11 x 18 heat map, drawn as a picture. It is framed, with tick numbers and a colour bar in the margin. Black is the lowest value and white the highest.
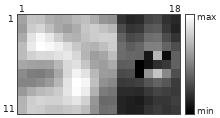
A vertical seam about 60% of the way across splits the table, and the left part is higher. There are no regular stripes. The middle right is the roughest part. In the middle right lies a patch that is rougher than the rest. The bottom right is the smoothest part.
